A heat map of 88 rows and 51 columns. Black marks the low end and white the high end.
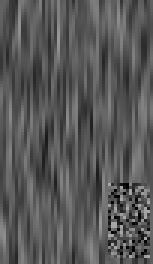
In the bottom right lies a patch that is rougher than the rest. There is no overall slope. Values change most from cell to cell in the bottom right. The grain runs up and down. Neither half mirrors the other.
